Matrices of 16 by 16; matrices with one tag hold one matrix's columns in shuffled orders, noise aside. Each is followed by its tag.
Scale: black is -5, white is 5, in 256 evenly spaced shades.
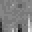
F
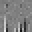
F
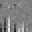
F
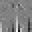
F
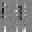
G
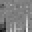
F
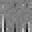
F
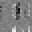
G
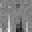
F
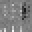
G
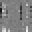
G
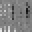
G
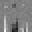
F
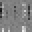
G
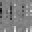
G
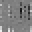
G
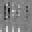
G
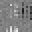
G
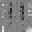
G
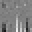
F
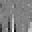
F
